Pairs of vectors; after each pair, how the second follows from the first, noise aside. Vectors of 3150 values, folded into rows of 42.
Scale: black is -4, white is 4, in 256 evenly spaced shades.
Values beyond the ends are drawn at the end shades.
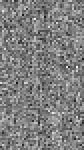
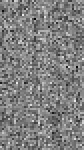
negated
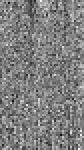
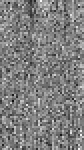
copied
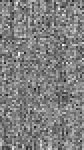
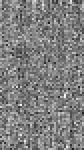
reversed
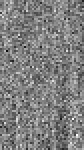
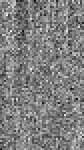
reversed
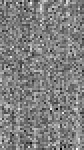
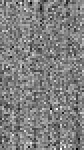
negated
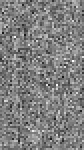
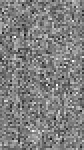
copied
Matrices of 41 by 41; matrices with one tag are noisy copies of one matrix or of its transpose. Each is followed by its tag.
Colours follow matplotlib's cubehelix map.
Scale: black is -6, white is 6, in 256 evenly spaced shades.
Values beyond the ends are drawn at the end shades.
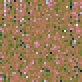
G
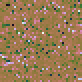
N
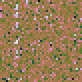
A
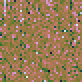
G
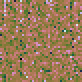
G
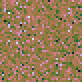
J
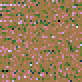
G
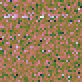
A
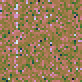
A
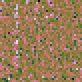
A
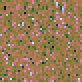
N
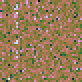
A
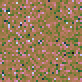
J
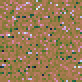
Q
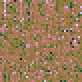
G
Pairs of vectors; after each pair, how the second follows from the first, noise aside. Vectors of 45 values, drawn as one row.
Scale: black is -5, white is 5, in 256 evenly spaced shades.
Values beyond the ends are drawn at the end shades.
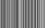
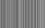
shrunk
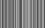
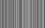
shrunk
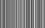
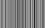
negated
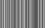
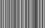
copied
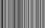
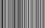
copied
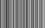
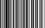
scaled up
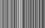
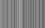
shrunk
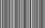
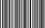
scaled up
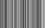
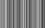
negated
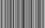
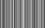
negated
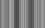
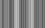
negated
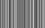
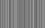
shrunk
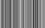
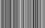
copied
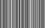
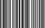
scaled up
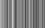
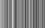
copied
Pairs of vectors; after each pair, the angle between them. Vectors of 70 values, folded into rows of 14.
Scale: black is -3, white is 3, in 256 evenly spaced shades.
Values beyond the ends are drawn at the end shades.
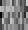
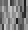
partly aligned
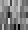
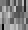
partly opposed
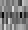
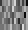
orthogonal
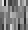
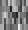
partly opposed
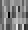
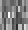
nearly opposite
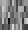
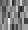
nearly opposite
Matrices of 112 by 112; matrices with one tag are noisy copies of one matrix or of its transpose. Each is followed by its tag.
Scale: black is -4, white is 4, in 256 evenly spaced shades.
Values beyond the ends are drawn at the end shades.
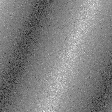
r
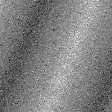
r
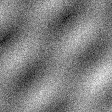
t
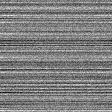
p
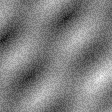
t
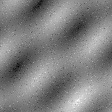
t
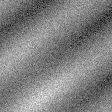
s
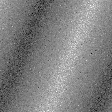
r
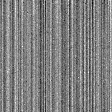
p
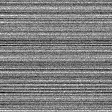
p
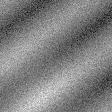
s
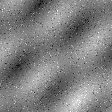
t
